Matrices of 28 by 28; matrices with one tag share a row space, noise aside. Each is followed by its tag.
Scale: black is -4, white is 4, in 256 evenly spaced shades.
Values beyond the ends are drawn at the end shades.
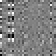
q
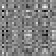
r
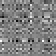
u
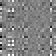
q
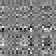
u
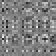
r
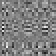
r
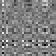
r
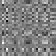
r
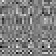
u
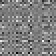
u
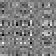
u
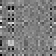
q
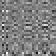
r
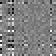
q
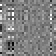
q
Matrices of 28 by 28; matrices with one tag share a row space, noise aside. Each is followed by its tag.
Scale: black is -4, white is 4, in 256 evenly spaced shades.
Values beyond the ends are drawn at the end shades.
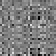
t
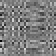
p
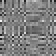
p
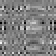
p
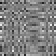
p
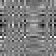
p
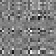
t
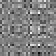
t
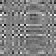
p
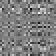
t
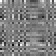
p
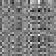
t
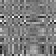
p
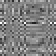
p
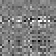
t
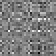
t
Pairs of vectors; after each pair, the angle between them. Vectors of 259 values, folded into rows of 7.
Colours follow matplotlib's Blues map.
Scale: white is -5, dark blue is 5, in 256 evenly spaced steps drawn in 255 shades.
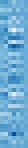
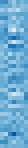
nearly parallel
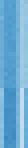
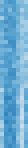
nearly parallel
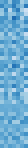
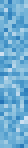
partly opposed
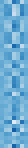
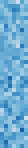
partly opposed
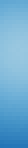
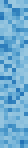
orthogonal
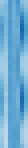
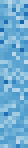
orthogonal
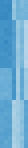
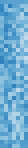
partly aligned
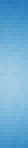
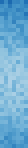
nearly parallel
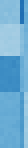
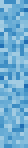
orthogonal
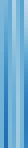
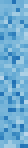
orthogonal
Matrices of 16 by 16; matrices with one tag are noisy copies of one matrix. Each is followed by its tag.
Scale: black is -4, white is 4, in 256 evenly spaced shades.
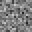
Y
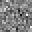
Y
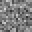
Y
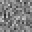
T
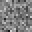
Y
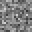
Y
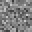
Y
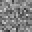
Y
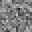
Y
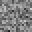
Y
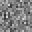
T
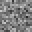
Y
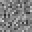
T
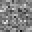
Y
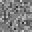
T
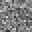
Y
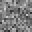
Y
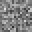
Y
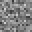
Y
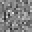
T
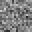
Y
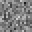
T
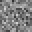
Y
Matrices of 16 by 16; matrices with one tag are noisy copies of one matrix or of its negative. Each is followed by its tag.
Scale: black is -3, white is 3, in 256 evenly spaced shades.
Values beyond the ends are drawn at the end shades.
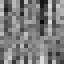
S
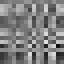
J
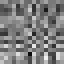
J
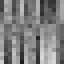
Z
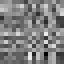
J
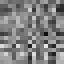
J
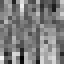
Z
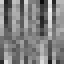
S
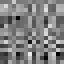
J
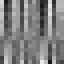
S
